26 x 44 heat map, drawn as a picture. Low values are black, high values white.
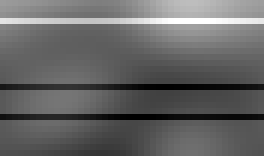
Slope: up to the top. Odd lines: rows 4, 15 and 20. Ninth with the highest average: top right.
